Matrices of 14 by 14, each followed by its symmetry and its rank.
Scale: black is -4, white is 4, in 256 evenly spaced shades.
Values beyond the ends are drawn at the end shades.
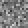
neither, full rank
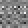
neither, rank two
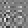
neither, rank two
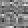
neither, rank three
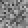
symmetric, full rank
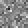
symmetric, full rank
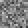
neither, full rank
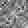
symmetric, full rank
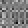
neither, rank two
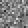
neither, full rank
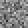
neither, full rank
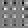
neither, rank one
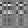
neither, rank one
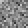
symmetric, full rank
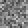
neither, full rank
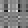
neither, rank one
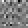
neither, rank three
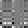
neither, rank one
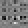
neither, rank two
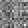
neither, rank three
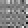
neither, rank two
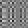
neither, rank one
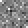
symmetric, full rank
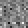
neither, rank three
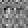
neither, rank three
